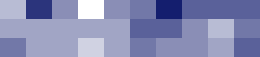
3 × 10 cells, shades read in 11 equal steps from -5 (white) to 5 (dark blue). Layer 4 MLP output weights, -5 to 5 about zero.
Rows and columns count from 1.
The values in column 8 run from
0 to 2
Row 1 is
-2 4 0 -5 0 1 5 2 2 2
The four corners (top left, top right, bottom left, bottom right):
-2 2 1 2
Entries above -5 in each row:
9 10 10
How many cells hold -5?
1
